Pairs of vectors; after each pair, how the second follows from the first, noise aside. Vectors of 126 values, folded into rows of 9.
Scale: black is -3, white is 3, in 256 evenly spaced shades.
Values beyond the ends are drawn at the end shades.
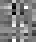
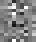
sign-scrambled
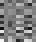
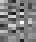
wrapped around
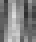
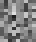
sign-scrambled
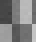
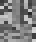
sign-scrambled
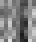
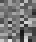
sign-scrambled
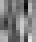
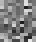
sign-scrambled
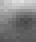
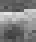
wrapped around
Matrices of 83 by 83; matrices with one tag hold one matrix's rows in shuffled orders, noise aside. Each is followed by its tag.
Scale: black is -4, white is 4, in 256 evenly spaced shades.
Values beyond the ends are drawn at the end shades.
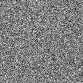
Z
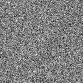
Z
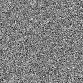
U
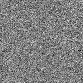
U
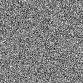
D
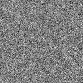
U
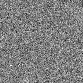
D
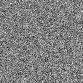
D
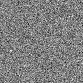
D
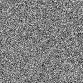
U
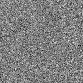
U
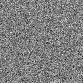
D
